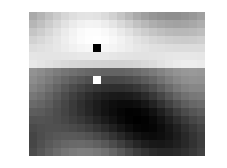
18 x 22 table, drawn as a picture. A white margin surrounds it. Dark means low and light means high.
Seam: horizontal, 40% of the way down, the top part higher. Lone odd cells: 2, 1 higher and 1 lower than their neighbours. Roughest part: centre.
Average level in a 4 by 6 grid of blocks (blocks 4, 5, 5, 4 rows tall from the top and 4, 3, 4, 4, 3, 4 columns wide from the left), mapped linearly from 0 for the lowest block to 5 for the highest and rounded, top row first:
455444
443344
210012
121001
